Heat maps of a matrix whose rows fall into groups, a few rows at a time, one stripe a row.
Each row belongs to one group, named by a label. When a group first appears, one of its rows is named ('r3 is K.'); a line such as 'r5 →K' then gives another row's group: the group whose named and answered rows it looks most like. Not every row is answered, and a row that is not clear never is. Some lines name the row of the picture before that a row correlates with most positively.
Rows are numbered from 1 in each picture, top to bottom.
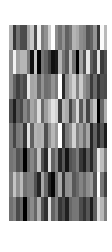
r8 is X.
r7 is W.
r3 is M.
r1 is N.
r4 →N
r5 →M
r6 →X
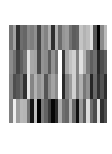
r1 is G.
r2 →M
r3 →M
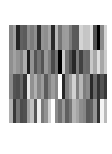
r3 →M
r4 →N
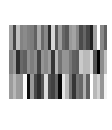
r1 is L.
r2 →G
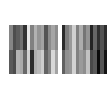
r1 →M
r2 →M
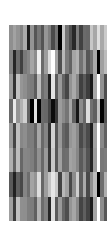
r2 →N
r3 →L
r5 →L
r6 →L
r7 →N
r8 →L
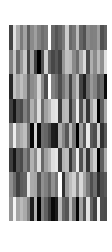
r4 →N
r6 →N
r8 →W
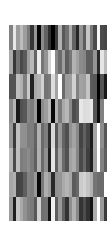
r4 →G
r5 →L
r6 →L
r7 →G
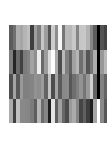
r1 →M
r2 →N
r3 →G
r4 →L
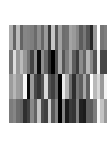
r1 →L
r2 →W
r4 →X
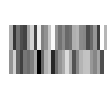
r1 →N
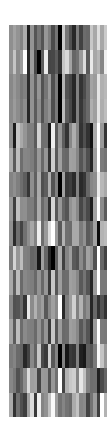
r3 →X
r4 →X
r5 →L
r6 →L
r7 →X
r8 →L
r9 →N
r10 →W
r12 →M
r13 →L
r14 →X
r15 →M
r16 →N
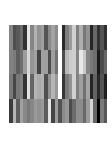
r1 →M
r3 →M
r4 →G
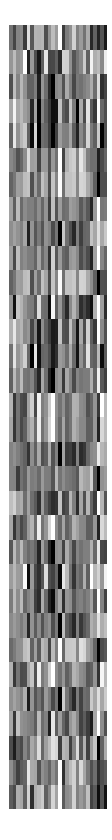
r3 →W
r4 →W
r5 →W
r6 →M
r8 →L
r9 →X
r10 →L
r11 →M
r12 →L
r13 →W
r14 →W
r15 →W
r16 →N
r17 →N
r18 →X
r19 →G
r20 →W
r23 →X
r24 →W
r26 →M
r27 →N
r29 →L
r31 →M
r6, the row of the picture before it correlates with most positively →2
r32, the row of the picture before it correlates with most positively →3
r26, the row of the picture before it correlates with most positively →2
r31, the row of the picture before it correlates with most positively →2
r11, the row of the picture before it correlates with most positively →2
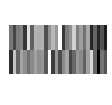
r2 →G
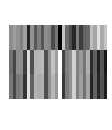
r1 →X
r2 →M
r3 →M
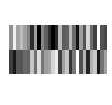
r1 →W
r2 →N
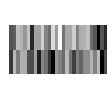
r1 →M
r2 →W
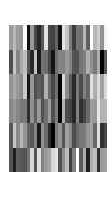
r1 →X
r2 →W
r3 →X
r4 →X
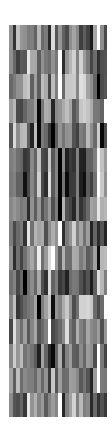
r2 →M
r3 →M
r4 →G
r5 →W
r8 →X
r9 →M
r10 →N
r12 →G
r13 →G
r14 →W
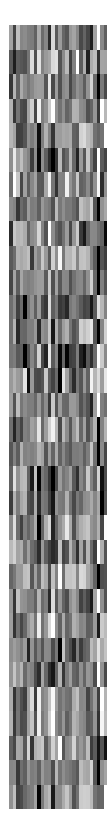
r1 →L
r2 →N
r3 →G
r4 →N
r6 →W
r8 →G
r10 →M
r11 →G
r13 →G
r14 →X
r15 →X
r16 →L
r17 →N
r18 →G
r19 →W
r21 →G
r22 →W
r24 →L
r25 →N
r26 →X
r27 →W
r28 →N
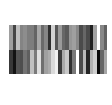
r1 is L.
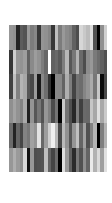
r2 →G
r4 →X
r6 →X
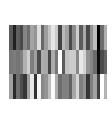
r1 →N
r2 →M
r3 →N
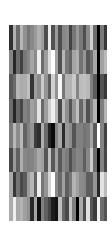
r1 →G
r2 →N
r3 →M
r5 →W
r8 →W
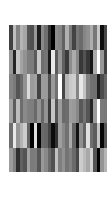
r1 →W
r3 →M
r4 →L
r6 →G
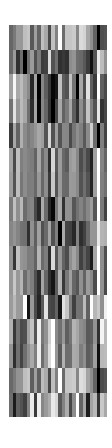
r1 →M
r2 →X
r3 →W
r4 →W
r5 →G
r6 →L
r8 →W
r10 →L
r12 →X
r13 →N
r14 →N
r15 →M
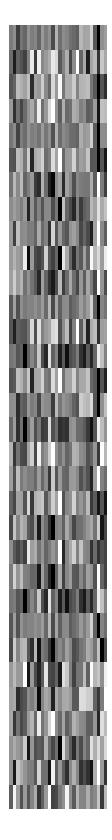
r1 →G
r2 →N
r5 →G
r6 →M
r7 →W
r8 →X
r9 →L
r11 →W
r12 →G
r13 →N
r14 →X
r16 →G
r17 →X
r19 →L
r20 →M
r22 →M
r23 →W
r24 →X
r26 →W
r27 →X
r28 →G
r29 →N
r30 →X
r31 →L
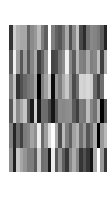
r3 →G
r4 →W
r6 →L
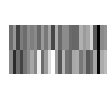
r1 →G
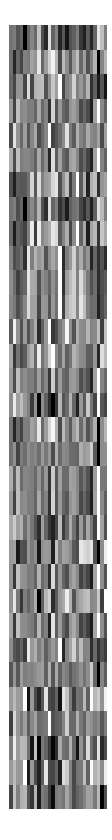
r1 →X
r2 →N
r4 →L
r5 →G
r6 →L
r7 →N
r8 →X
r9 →N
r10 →M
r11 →M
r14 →N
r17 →N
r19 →L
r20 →L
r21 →W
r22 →G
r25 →L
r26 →M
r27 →G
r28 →X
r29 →G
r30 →W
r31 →X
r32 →W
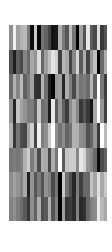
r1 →W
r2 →N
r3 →W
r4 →L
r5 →N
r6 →M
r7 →X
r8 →X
